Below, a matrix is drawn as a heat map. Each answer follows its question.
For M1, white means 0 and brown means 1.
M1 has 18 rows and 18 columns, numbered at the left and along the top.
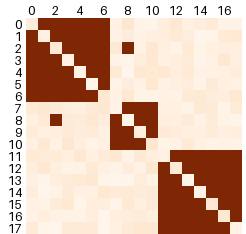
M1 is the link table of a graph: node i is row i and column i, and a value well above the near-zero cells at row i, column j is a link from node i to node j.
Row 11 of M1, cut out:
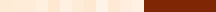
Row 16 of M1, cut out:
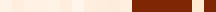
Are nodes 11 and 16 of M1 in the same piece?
yes
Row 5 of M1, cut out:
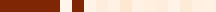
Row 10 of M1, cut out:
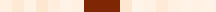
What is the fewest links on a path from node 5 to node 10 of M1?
3
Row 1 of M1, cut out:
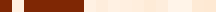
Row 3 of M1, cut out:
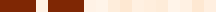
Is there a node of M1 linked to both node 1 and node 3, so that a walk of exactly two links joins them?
yes
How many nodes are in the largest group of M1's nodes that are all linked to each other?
7
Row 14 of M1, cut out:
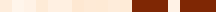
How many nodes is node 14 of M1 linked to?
6
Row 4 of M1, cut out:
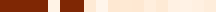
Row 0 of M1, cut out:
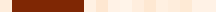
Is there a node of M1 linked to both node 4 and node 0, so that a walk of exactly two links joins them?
yes
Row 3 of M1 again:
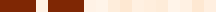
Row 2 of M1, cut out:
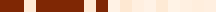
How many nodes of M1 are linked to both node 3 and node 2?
5
